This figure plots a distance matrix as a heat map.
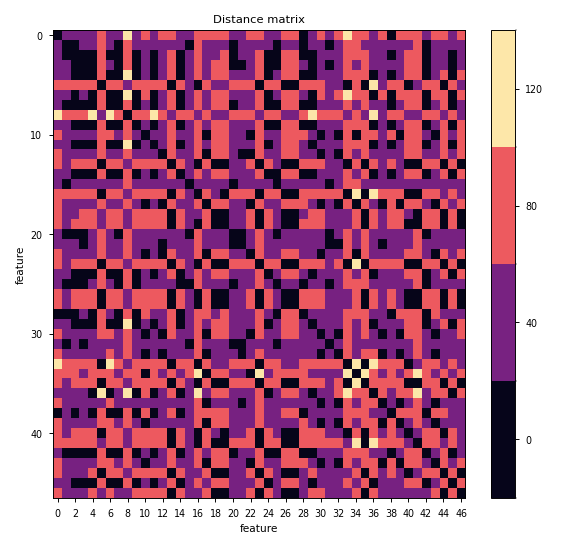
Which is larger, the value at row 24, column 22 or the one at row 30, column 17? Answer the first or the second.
the first
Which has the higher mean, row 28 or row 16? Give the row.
16
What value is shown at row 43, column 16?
80
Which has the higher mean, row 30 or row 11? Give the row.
30
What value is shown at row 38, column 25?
40
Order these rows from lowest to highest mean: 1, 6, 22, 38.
1, 38, 22, 6
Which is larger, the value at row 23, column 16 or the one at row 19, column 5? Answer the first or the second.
the second
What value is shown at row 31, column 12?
40
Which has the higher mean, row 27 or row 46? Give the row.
27
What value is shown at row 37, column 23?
80
